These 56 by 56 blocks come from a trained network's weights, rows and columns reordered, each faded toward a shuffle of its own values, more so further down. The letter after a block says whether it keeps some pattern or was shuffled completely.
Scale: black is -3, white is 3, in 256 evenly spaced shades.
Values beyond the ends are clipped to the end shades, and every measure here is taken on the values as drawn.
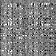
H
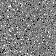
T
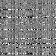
H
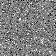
T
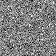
T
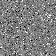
T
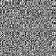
H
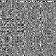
H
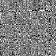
H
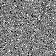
T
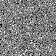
T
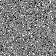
T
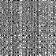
H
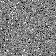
T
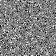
T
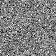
T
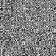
H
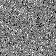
T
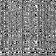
H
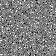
T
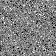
T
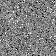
T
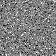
T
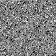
T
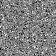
T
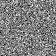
T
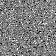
T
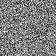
T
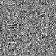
H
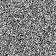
T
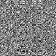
H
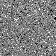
T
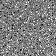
T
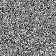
T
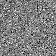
T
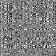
H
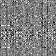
H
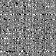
H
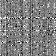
H
